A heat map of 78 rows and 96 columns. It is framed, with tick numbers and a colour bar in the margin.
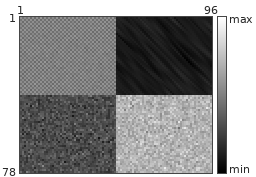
It is made of 2 by 2 panels. Panel 1,1: middling, checkered. Panel 1,2: very low, slanting down to the right, faint in contrast. Panel 2,1: low, fine-grained. Panel 2,2: high, fine-grained.
